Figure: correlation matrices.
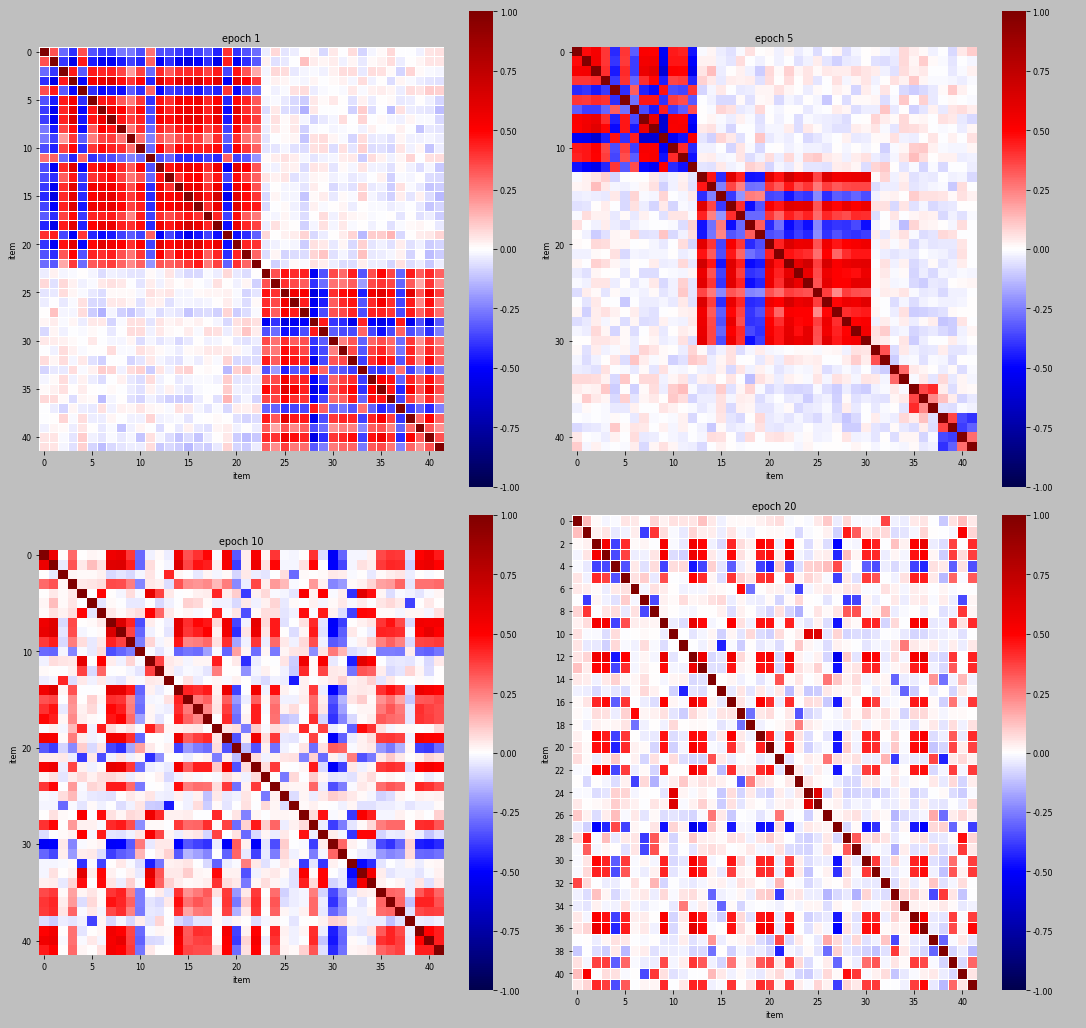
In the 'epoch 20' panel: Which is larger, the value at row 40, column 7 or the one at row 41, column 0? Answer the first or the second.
the second
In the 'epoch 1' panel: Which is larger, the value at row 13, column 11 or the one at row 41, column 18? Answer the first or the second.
the second
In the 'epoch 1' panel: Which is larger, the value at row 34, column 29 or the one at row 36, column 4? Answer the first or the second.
the second
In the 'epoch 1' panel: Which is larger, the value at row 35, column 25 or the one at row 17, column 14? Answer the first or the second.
the first
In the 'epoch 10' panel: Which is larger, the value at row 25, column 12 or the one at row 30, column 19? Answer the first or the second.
the first
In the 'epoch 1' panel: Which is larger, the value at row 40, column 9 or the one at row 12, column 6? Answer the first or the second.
the second
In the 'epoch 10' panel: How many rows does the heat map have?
42
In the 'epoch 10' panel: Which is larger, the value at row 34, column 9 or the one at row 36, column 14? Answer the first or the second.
the second
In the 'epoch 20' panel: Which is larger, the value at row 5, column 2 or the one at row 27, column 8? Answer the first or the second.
the first
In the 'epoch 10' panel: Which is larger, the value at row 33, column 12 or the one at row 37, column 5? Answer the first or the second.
the first
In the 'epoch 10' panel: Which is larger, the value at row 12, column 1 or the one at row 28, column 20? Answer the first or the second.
the first
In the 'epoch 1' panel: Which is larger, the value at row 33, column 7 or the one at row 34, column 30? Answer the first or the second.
the second
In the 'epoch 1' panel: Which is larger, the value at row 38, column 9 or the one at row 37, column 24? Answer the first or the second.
the first
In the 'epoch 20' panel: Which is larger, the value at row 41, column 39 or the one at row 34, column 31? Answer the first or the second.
the first
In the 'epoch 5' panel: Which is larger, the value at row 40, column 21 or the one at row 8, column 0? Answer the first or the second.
the second
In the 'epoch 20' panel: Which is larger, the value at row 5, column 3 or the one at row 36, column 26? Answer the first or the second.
the first
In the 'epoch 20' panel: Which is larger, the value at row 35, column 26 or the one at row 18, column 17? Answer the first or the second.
the first
